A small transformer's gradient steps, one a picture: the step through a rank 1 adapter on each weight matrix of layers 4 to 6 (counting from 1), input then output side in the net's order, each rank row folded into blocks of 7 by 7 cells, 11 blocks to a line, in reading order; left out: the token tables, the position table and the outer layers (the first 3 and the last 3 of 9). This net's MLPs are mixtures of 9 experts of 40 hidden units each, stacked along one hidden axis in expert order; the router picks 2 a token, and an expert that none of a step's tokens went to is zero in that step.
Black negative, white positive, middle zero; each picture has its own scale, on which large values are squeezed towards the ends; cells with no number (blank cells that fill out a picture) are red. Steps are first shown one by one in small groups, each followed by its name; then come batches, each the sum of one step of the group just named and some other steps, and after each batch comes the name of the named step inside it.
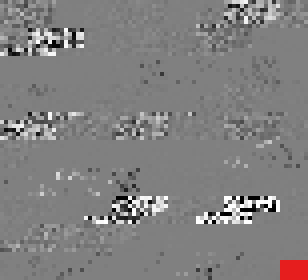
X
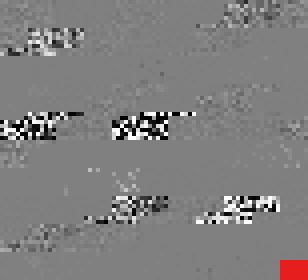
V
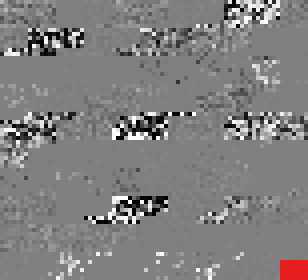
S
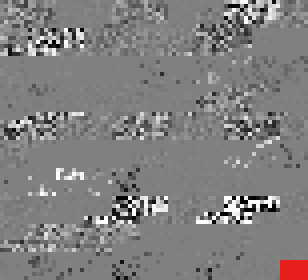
X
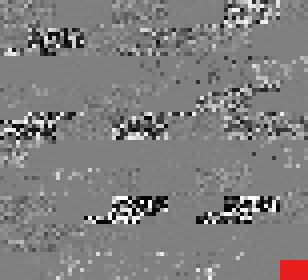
S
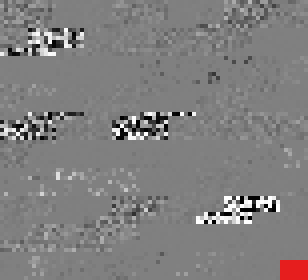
X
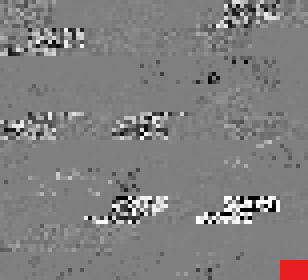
X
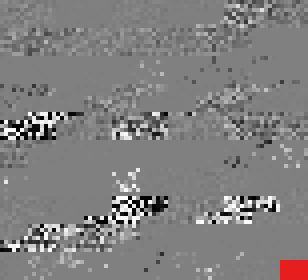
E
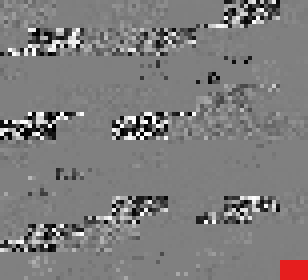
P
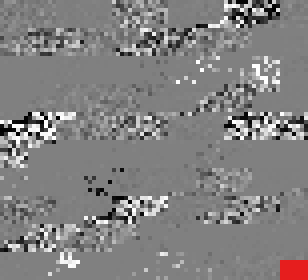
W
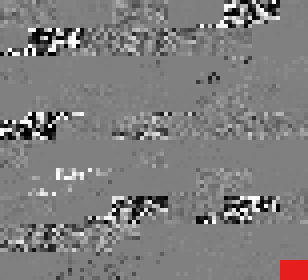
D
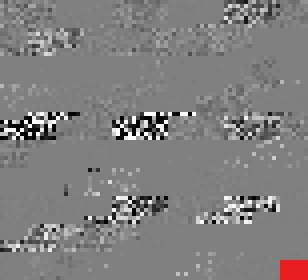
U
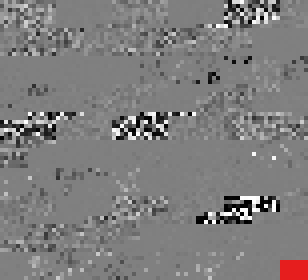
P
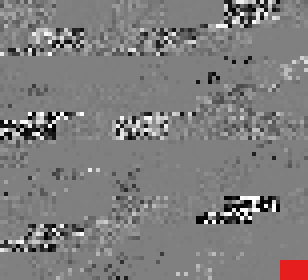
P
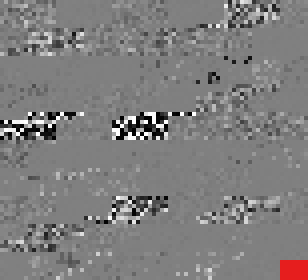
P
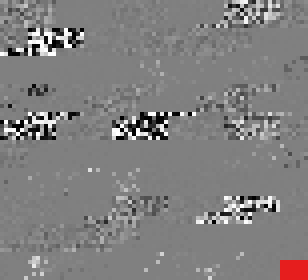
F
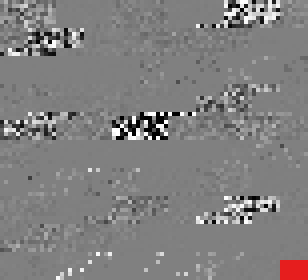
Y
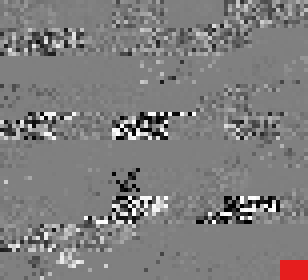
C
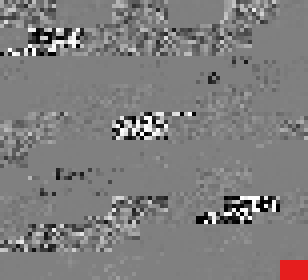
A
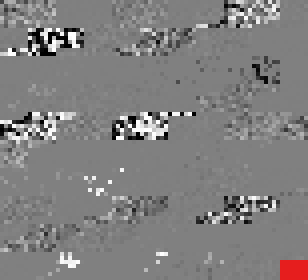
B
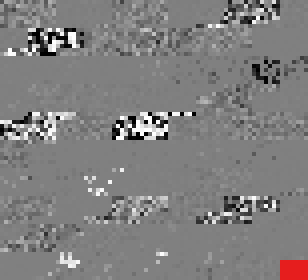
B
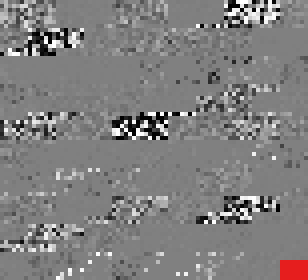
Y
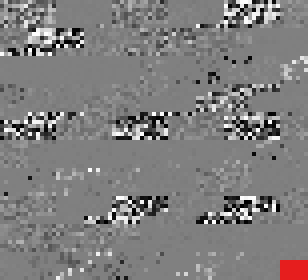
Y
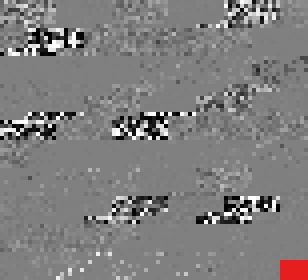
Y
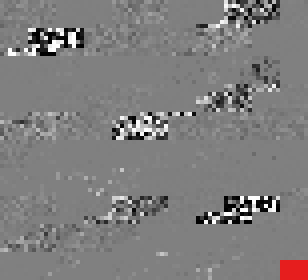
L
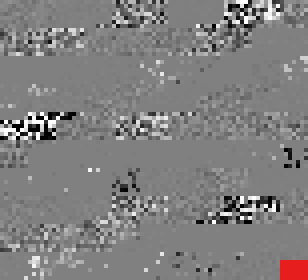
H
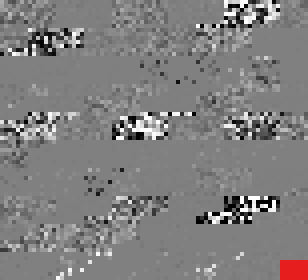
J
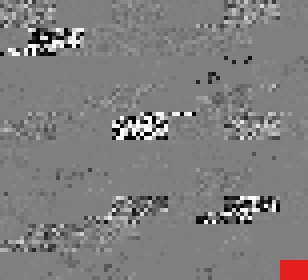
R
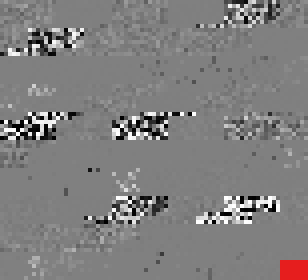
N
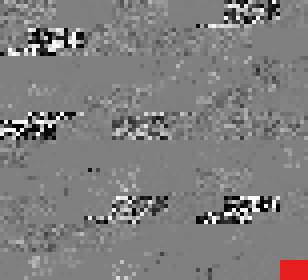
N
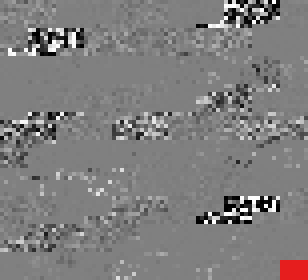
L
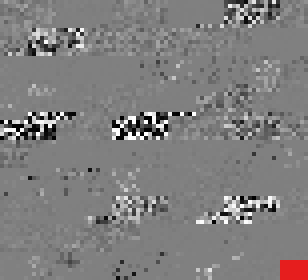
N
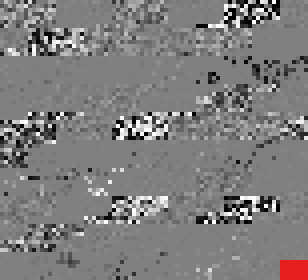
R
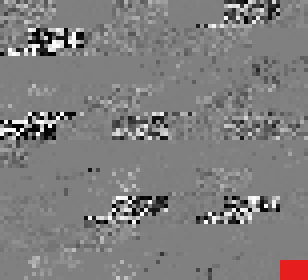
N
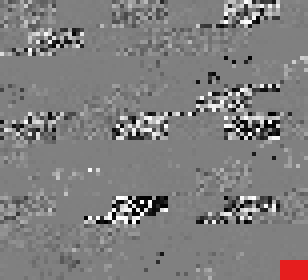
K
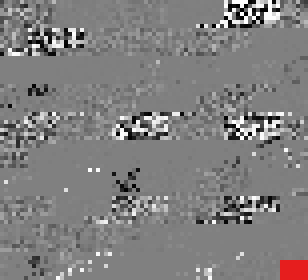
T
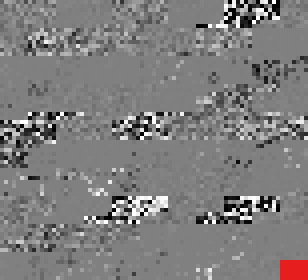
T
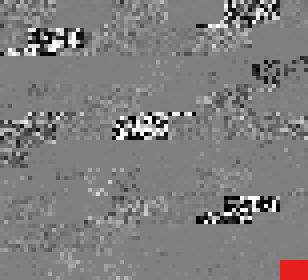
T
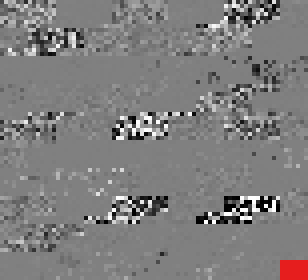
K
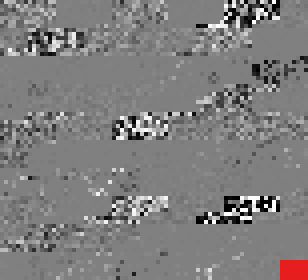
T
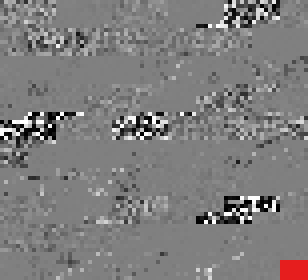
T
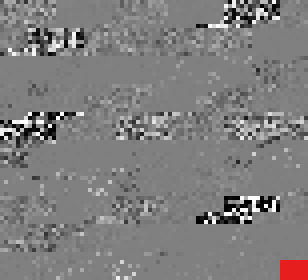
T
